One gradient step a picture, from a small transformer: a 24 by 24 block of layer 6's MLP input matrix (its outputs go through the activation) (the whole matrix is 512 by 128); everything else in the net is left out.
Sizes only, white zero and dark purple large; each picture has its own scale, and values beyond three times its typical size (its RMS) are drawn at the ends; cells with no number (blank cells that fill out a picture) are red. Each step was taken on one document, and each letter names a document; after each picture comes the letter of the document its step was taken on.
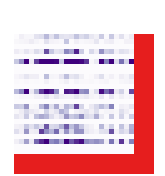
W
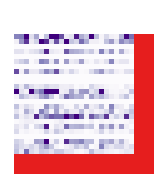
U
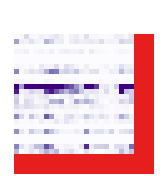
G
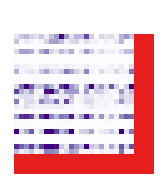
G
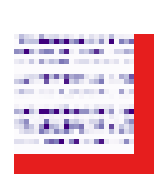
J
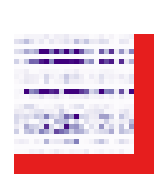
W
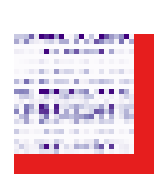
U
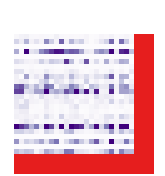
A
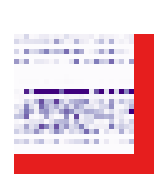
W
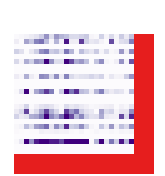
J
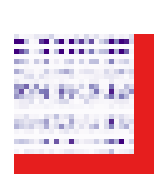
A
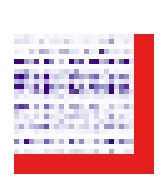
A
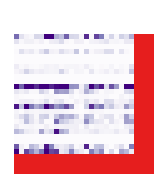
G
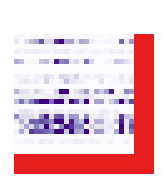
J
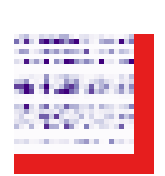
J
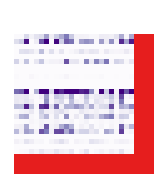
U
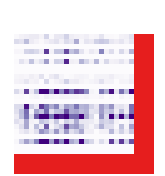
W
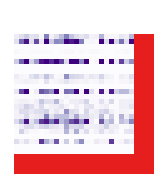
W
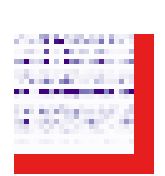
J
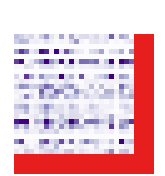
A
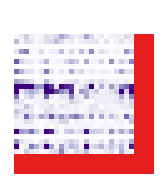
G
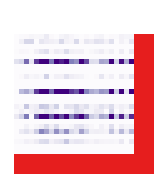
W
